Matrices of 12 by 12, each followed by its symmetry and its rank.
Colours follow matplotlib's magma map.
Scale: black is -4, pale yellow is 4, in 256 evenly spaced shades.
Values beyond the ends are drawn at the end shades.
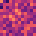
symmetric, full rank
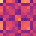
symmetric, rank two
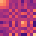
symmetric, rank two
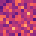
symmetric, full rank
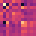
symmetric, rank two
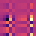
neither, rank one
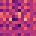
antisymmetric, rank two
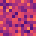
symmetric, full rank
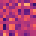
antisymmetric, rank two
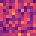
neither, full rank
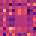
antisymmetric, rank two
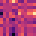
antisymmetric, rank two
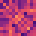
symmetric, full rank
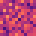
symmetric, full rank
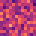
neither, full rank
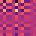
neither, rank one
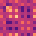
symmetric, rank two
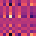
neither, rank one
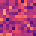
neither, full rank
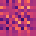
antisymmetric, rank two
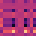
neither, rank one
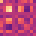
symmetric, rank two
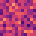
neither, full rank
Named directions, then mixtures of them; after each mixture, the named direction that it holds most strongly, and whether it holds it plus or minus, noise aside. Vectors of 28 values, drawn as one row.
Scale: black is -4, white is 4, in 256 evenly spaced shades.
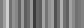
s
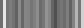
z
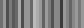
s, minus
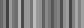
s, minus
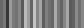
s, minus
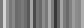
s, plus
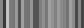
z, minus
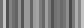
z, plus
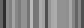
z, minus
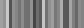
s, plus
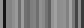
z, minus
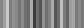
s, plus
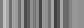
s, plus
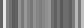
z, plus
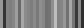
z, minus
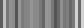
z, plus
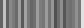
z, plus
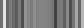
z, plus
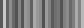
z, plus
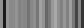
z, minus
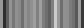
z, minus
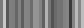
z, plus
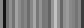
z, minus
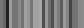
s, minus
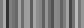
s, minus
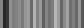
s, minus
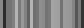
z, minus
